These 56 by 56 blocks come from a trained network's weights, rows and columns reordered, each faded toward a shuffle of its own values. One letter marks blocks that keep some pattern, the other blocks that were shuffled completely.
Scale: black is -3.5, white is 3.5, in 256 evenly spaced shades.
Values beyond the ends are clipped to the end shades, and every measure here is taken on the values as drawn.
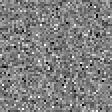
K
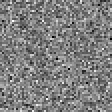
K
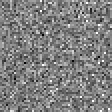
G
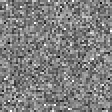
K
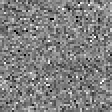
G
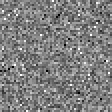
G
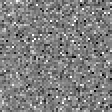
K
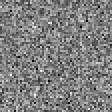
K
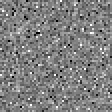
K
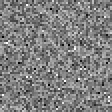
K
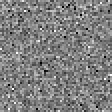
K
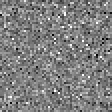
K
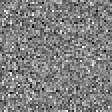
K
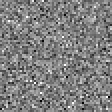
K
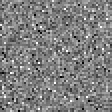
K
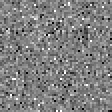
G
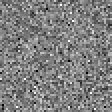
K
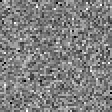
K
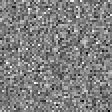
G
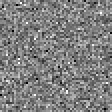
K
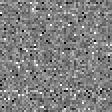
G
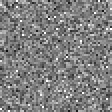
K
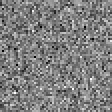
K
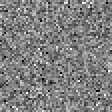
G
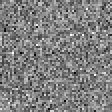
K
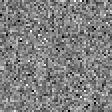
K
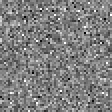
K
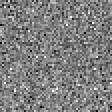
K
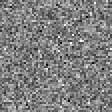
G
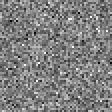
K
